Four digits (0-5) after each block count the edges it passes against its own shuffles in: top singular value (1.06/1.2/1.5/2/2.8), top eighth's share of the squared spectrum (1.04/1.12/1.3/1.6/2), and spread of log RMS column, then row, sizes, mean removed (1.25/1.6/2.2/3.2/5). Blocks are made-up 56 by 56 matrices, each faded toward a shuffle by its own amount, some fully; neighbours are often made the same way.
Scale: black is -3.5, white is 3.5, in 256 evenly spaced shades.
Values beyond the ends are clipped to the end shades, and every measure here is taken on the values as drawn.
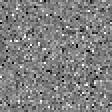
1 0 0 0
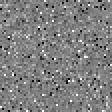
0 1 0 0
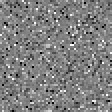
0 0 0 0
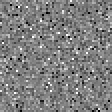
0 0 0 0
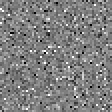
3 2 1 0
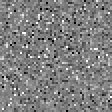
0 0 0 0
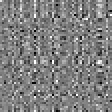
5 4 3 2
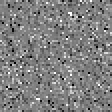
1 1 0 0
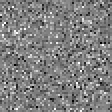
2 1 0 0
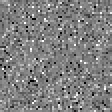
1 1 0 0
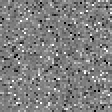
2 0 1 0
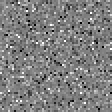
0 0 0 0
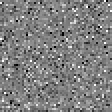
2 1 0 0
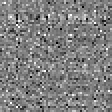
4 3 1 1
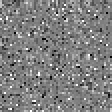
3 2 0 0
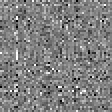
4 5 2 2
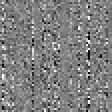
2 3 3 0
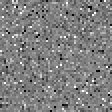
0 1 0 0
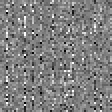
2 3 3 0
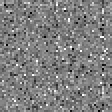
1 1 1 0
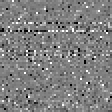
3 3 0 2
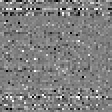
4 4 1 3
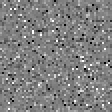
0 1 0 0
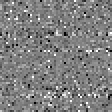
3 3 0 2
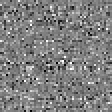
3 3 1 2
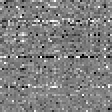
3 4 1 3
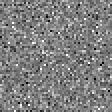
1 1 0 0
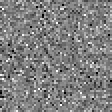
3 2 1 0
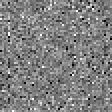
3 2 1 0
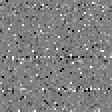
2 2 0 1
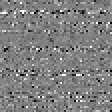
2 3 0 3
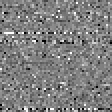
2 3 0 3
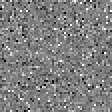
0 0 0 0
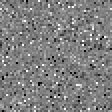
0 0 0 0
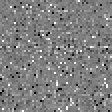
1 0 0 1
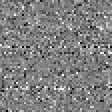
1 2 0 2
